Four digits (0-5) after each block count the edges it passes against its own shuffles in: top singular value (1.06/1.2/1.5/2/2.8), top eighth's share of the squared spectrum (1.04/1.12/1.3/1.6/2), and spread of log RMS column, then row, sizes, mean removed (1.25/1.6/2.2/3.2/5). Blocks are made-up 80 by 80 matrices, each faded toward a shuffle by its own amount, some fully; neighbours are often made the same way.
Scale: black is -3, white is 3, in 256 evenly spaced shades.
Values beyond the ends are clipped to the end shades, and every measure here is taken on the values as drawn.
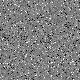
0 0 0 0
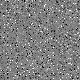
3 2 1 0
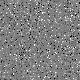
2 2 1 0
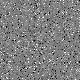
2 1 0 0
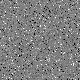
0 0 0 0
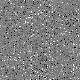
3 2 1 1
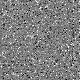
2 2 0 0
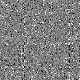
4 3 2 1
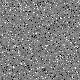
0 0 0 0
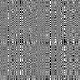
5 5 4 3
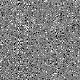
3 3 2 1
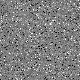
2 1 1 0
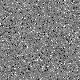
1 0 0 0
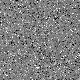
1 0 0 0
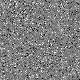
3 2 0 0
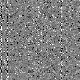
4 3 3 1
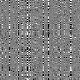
5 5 4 2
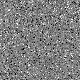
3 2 0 0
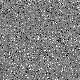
1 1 0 0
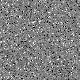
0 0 0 0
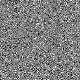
3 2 1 1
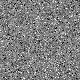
0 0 0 0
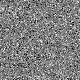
2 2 0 0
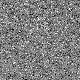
2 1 0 0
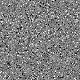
3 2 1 1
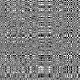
5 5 4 4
